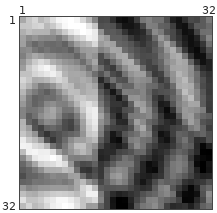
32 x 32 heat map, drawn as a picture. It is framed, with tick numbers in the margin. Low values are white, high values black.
The right part is higher, past a seam about 40% of the way across. Concentric rings centre on the middle left. The bottom right is the ninth with the highest average.
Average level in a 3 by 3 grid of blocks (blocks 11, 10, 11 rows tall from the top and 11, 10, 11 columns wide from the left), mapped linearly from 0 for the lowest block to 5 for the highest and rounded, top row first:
034 / 234 / 045
